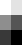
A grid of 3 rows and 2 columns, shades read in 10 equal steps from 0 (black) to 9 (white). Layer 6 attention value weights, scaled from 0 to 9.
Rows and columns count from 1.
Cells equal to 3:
1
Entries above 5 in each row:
2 0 0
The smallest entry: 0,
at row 3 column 2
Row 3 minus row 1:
-7 -8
